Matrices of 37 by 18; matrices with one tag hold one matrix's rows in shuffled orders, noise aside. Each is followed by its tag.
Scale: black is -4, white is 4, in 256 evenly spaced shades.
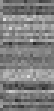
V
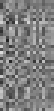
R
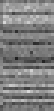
V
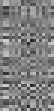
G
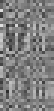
R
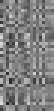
R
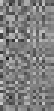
R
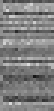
V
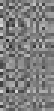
R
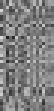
R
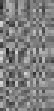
R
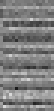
V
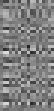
G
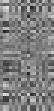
G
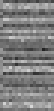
V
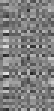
G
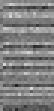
V
